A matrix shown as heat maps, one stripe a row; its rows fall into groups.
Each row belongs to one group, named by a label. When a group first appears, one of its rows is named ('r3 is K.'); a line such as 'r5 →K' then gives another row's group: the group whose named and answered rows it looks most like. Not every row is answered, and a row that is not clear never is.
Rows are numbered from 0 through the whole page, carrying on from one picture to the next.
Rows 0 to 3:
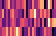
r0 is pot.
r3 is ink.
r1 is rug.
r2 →pot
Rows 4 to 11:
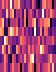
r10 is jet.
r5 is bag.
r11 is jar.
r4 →ink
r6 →rug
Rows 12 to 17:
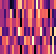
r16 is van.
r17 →jar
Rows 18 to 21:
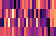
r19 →pot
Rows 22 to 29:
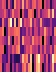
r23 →jar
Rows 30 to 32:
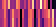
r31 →jar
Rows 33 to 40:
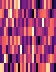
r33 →ink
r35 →bag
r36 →jet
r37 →ink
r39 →jet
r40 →rug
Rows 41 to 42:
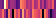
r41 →jet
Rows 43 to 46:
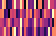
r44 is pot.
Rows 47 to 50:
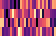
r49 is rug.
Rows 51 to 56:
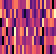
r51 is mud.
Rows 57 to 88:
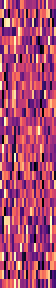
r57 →jet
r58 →rug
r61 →ink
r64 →mud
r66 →mud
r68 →pot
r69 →mud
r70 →jet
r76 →van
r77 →mud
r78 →jet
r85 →mud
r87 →rug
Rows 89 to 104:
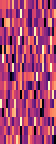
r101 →pot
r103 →jar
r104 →ink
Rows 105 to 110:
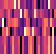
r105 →ink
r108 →van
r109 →jar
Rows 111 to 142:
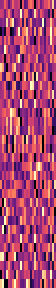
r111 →jar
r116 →jet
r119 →bag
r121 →jar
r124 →ink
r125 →ink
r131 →mud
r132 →van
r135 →jet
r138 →jar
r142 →mud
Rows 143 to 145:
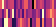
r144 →bag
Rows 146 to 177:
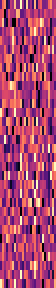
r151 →jar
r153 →bag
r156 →ink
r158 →mud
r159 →bag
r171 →ink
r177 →mud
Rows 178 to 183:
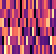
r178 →bag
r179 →jar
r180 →rug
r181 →ink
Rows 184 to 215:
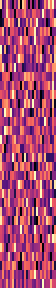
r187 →rug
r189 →mud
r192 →van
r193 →jar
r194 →pot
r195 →van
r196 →jet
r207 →bag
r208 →rug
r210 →pot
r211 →mud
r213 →van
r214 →rug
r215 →bag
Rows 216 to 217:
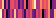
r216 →rug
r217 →mud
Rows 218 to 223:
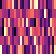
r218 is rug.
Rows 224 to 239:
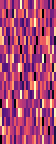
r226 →rug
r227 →mud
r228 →rug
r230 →bag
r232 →jar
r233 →rug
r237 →mud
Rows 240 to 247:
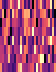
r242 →van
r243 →van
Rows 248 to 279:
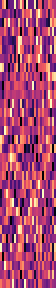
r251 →jar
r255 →rug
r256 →pot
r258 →pot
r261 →jar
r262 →jet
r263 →rug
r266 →ink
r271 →ink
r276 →mud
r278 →jar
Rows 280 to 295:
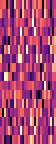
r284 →pot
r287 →pot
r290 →ink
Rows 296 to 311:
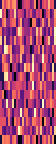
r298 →ink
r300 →mud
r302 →ink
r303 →van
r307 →bag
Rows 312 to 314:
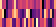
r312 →mud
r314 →bag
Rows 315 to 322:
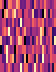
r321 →bag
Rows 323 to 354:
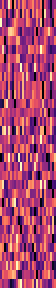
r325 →mud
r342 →ink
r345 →pot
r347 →van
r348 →jar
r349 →ink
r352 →ink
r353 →van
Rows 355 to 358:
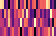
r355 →rug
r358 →jar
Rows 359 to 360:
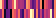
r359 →mud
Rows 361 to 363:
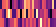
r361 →van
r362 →bag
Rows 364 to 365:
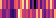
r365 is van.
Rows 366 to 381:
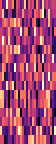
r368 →ink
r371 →ink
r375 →bag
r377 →rug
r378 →ink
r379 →ink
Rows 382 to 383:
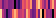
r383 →mud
